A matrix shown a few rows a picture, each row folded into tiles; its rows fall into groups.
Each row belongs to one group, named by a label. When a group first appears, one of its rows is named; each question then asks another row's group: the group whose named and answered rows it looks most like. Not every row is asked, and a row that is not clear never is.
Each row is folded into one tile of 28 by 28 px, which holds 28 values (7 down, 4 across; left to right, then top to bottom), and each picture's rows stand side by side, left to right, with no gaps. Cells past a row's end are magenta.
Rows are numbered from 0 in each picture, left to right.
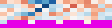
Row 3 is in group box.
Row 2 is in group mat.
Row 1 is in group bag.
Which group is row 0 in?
mat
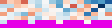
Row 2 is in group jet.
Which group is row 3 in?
bag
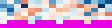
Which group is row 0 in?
jet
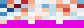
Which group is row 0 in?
jet
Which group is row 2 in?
box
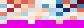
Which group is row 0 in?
mat
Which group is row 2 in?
jet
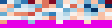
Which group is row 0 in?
bag
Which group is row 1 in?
mat
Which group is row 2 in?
jet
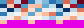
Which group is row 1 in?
bag
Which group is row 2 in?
jet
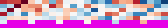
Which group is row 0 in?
mat
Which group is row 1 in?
box
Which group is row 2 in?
box
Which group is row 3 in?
bag
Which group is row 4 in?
mat
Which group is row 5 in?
bag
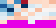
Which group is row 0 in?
jet
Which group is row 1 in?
mat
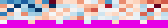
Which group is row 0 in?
bag
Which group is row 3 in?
box
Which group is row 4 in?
mat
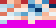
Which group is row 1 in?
jet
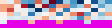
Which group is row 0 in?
box
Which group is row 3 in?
bag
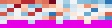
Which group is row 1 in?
mat
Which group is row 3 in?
bag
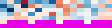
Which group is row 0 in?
jet
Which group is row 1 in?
bag
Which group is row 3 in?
jet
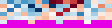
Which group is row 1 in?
jet
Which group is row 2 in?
mat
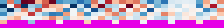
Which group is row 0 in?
jet
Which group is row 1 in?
mat
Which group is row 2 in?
bag
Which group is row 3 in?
jet
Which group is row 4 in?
mat
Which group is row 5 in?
bag
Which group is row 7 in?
jet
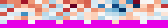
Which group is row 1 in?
box
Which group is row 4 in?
jet
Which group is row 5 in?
box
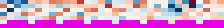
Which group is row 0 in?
bag
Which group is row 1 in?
mat
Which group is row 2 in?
mat
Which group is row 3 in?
box
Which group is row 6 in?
jet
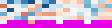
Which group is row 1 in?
bag
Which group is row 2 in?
mat
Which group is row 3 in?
jet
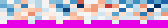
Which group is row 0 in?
jet
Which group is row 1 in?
box
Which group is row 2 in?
jet
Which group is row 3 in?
box
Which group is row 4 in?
bag
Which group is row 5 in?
bag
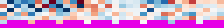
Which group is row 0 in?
bag
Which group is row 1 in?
jet
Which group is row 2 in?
jet
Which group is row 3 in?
box
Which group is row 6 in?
mat
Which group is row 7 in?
mat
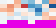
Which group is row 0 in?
box
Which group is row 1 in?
jet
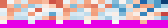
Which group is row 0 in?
box
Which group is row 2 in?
box
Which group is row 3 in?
box
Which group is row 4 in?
jet
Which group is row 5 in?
bag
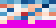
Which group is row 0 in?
bag
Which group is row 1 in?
bag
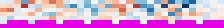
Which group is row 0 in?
box
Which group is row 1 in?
mat
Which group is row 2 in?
box
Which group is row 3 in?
jet
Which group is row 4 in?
box
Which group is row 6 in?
bag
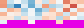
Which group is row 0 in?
box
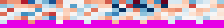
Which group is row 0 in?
mat
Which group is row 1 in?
bag
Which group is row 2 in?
box
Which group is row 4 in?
jet
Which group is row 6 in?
box
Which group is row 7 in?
box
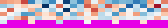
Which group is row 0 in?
mat
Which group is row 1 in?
bag
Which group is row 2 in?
bag
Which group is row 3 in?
box
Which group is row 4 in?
bag
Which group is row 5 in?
jet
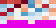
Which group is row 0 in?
mat
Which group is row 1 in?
jet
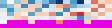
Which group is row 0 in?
jet
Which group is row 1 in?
bag
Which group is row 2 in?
bag
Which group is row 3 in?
mat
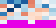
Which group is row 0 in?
bag
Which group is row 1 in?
box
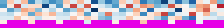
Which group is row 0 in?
jet
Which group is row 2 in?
jet
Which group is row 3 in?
bag
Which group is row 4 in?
jet
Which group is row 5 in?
bag
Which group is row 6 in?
bag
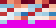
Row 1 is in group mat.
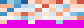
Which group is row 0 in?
bag
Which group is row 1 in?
mat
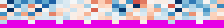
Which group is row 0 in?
bag
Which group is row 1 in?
bag
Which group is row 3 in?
mat
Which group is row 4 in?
jet
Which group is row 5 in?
box
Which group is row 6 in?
bag
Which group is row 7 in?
jet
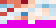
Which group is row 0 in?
mat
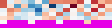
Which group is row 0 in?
box
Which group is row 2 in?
mat
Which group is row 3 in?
mat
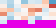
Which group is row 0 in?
box
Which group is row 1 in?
box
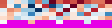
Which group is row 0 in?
box
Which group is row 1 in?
jet
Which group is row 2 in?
mat
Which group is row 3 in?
mat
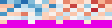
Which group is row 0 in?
bag
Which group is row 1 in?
jet
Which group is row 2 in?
mat
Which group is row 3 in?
mat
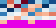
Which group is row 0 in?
jet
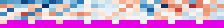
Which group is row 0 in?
bag
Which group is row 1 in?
bag
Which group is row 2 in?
bag
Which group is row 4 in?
mat
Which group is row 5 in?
jet
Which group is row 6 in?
box
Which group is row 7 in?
box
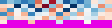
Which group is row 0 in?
bag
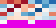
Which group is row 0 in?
mat
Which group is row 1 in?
bag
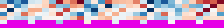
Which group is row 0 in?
bag
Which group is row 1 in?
box
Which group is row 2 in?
mat
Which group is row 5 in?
bag
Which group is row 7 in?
mat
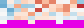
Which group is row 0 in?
jet
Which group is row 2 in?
box
